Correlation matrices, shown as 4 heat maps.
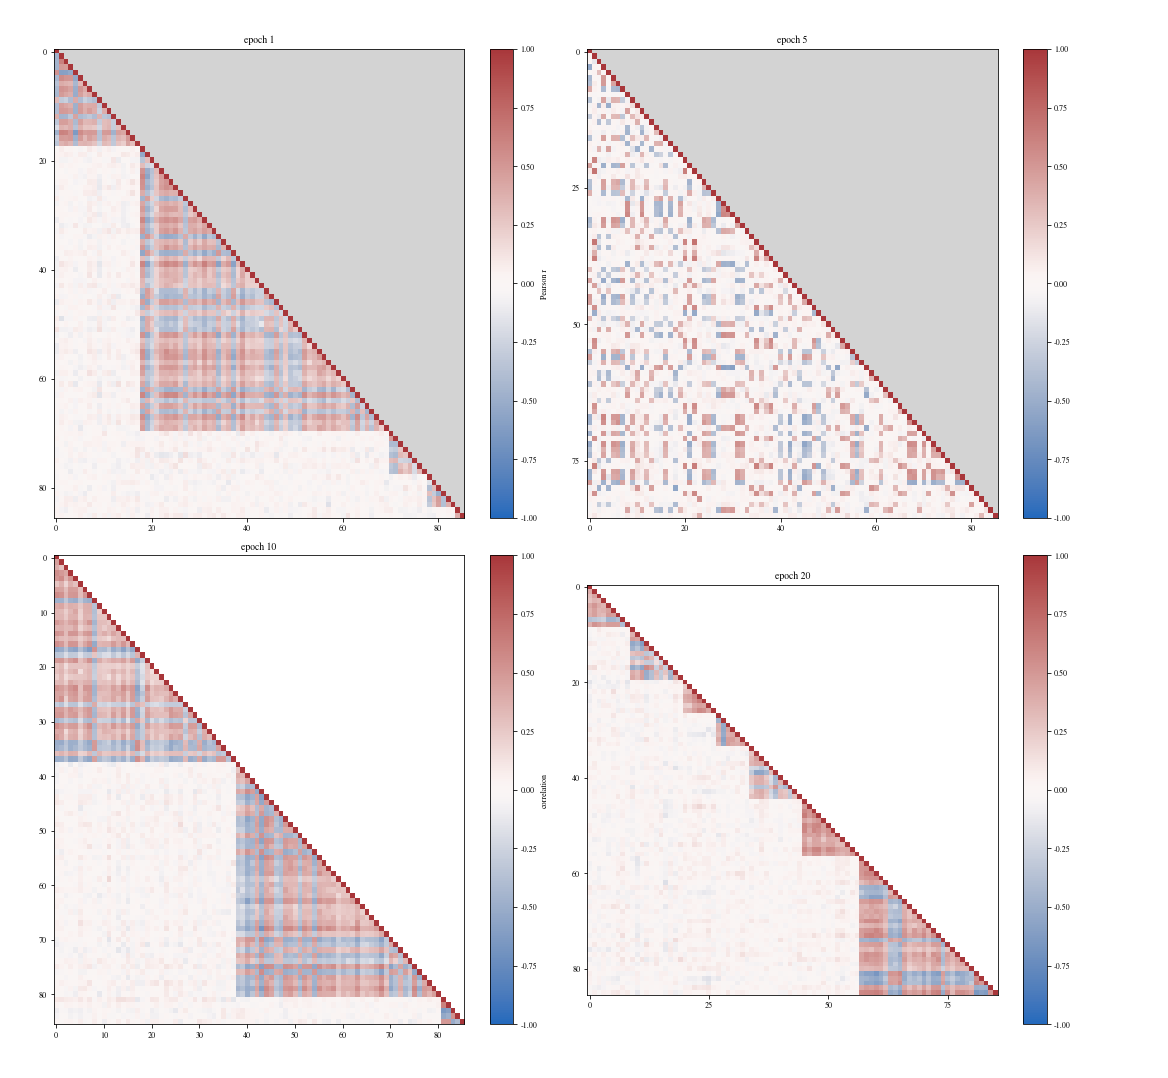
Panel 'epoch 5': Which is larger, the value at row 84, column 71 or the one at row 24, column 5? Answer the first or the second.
the second
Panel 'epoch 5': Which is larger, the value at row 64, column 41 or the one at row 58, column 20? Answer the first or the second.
the first
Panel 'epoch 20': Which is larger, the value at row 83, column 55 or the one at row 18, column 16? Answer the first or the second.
the second
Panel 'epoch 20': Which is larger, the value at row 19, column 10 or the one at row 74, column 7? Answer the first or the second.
the first
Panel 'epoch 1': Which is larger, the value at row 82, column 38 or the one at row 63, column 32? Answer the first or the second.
the second
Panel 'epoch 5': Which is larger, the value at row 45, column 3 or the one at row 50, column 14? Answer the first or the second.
the second
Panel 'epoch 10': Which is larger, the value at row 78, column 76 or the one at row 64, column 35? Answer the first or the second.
the second
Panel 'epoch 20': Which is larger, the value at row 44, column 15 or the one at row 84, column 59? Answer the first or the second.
the second
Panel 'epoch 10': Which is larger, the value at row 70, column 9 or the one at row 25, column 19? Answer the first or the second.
the second
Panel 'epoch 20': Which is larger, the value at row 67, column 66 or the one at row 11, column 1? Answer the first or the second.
the first
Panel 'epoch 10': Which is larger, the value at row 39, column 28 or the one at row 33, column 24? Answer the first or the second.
the second
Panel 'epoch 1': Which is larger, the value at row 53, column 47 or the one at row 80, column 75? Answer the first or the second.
the second
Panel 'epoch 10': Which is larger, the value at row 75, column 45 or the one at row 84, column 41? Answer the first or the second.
the first
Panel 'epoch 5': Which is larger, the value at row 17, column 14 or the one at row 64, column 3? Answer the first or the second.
the first
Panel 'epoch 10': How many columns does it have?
86
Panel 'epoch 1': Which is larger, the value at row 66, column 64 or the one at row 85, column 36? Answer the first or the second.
the first
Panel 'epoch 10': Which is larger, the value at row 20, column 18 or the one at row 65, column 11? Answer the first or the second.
the second
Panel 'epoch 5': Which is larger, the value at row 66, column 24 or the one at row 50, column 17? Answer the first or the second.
the first
